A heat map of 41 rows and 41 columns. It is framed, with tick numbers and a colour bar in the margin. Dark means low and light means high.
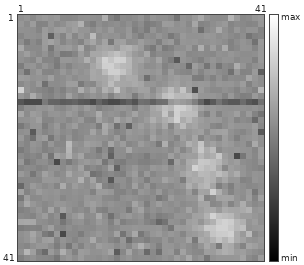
A few values lie far out on both sides of the bulk. Row 15 stands out from the rest. There are four bumps. Neither half mirrors the other.
